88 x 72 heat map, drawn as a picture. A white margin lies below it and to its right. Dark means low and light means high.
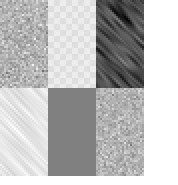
It is made of 2 by 3 panels. Panel 1,1: high, fine-grained. Panel 1,2: very high, checkered, faint in contrast. Panel 1,3: low, slanting down to the right. Panel 2,1: very high, slanting down to the right, faint in contrast. Panel 2,2: middling, flat. Panel 2,3: high, fine-grained.
